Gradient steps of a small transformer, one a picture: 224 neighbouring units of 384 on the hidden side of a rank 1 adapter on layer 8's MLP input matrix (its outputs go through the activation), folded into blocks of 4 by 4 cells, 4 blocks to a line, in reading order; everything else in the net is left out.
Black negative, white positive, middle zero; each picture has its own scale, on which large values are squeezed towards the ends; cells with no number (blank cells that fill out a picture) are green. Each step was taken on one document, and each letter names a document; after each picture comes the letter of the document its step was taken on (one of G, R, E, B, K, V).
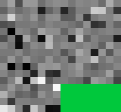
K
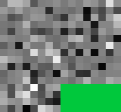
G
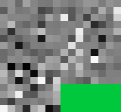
K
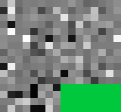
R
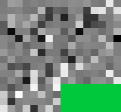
K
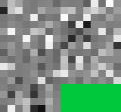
R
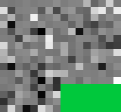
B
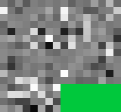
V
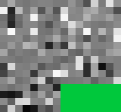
R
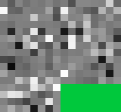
V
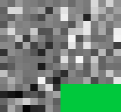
R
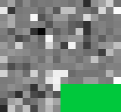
B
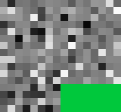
B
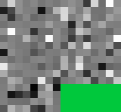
R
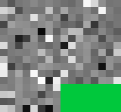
B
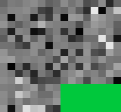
K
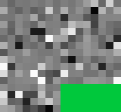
B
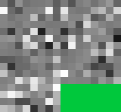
V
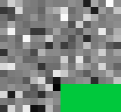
R
